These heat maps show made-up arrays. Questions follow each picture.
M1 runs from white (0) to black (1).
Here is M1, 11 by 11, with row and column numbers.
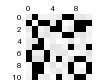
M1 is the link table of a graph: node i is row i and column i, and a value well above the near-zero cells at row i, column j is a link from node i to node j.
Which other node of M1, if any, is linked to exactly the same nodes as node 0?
node 3
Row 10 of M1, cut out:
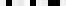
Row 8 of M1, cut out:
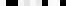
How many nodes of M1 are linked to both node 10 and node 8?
1
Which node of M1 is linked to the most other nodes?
node 1
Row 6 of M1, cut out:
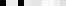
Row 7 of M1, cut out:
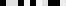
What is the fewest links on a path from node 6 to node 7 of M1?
2
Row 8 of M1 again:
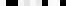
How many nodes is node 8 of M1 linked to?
4
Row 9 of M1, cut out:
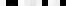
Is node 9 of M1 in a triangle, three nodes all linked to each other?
yes
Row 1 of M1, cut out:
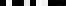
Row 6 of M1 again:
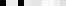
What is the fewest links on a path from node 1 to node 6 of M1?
2
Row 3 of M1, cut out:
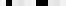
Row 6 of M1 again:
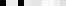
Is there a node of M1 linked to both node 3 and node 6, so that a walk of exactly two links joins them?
no
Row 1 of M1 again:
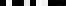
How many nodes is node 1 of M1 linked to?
7
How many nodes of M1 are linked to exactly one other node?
1
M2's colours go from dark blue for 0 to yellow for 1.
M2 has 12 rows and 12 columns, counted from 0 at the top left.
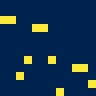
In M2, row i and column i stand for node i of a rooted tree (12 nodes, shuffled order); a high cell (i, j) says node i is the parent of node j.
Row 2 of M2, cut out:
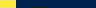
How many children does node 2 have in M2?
2
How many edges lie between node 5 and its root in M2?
5
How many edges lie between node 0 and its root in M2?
3
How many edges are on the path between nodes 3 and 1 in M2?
7
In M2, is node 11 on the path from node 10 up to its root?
no
